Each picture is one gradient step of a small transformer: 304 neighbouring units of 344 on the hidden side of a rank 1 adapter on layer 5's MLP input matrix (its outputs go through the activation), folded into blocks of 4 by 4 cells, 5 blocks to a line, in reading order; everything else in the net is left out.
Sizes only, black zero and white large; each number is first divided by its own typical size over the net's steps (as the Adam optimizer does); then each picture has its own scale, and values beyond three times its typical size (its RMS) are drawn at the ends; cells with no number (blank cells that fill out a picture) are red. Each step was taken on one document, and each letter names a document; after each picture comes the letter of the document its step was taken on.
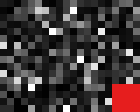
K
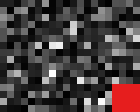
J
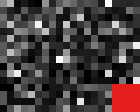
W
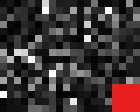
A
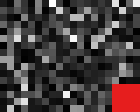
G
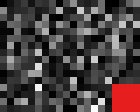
G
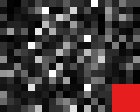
A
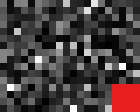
J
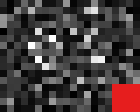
J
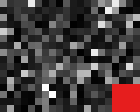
K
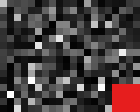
W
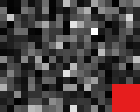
K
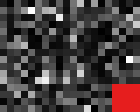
K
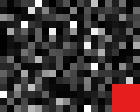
A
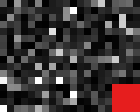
J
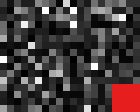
A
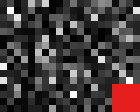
K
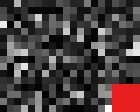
W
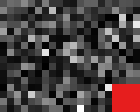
W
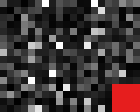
A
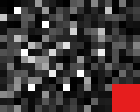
A
